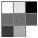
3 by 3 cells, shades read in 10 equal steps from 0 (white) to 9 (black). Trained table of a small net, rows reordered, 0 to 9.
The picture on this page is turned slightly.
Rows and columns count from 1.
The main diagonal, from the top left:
0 5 0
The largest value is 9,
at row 1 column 3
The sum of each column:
12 9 15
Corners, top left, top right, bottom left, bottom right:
0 9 7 0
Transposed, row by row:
0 5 7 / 1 5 3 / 9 6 0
